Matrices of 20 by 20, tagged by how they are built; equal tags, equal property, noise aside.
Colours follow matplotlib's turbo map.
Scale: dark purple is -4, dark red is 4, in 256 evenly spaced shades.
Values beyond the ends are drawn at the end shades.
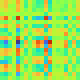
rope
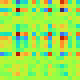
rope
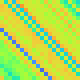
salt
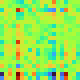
rope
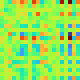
rope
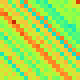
salt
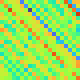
salt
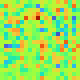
rope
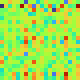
rope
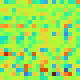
rope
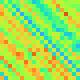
salt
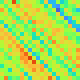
salt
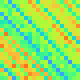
salt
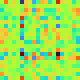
rope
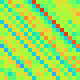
salt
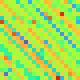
salt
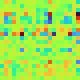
rope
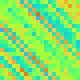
salt
